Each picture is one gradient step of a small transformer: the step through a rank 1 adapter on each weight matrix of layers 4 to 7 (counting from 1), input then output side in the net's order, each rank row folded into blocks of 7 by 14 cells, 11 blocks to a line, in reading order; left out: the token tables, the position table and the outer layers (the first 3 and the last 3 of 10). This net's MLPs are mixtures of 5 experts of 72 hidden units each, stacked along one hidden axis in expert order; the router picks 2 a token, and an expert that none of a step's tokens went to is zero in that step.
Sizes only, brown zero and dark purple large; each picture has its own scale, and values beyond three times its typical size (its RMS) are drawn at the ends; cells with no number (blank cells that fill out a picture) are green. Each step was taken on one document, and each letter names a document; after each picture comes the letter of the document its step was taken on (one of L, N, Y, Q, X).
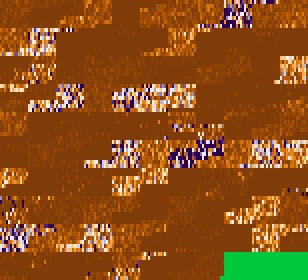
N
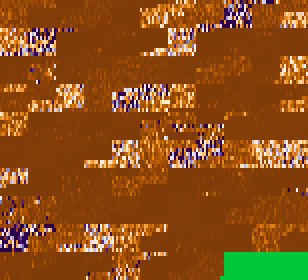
N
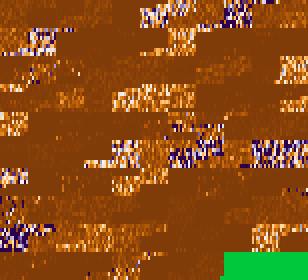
N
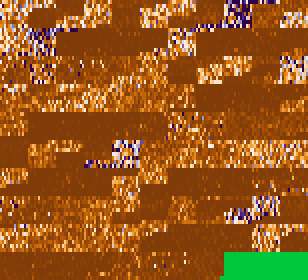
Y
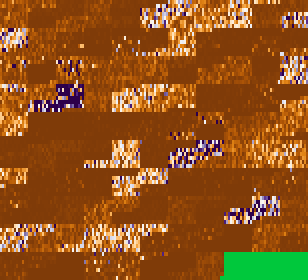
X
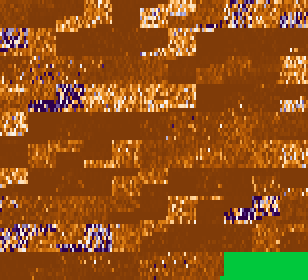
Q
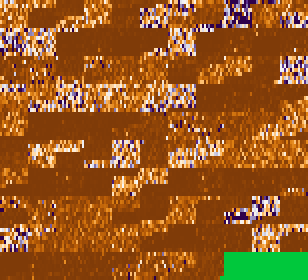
Y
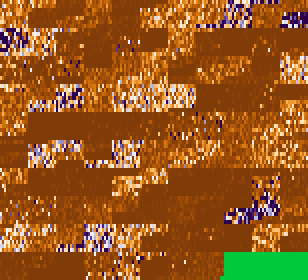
X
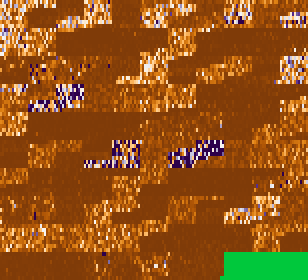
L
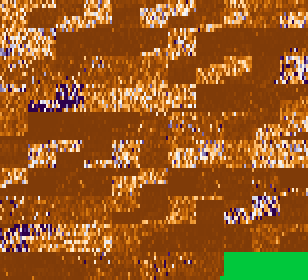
Q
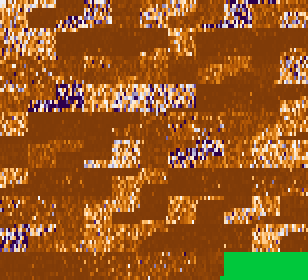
Y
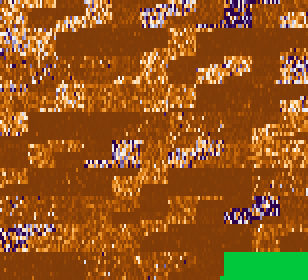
L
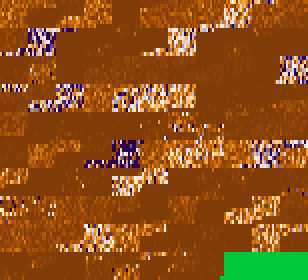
N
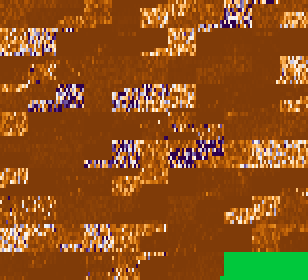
N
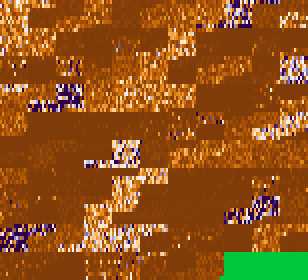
X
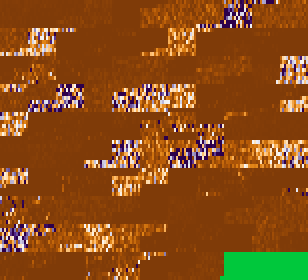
N
